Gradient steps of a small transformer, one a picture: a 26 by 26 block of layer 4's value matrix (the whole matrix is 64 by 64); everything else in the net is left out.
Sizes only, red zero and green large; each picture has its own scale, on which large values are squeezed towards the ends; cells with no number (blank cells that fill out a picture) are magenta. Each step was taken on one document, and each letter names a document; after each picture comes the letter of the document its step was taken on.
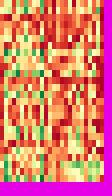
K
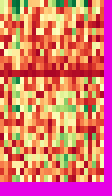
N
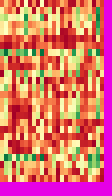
K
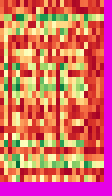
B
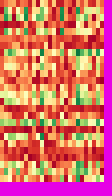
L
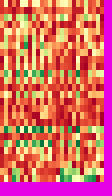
K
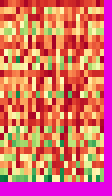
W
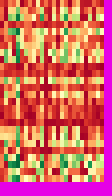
B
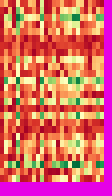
B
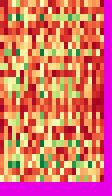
B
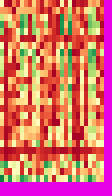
W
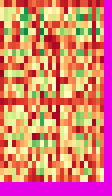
L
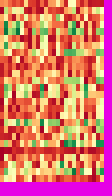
N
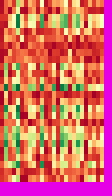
B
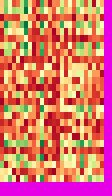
L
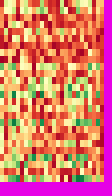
L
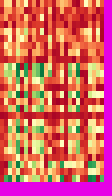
K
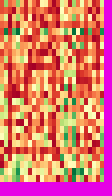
N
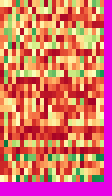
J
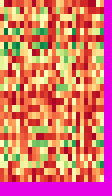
N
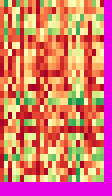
J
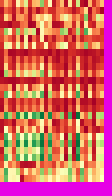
K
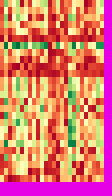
N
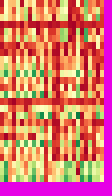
K
